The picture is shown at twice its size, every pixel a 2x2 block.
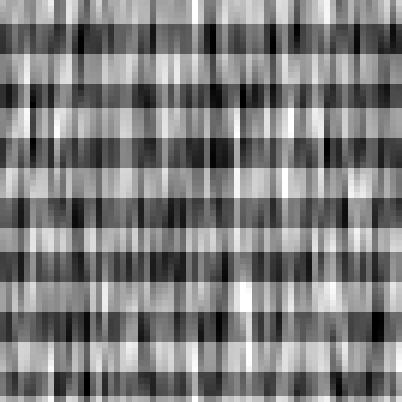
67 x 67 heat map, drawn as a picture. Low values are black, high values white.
Overall the values sit about 50% of the way up the scale. The centre is the ninth with the lowest average. Stripes running across repeat 7 times from top to bottom. There is no overall slope.
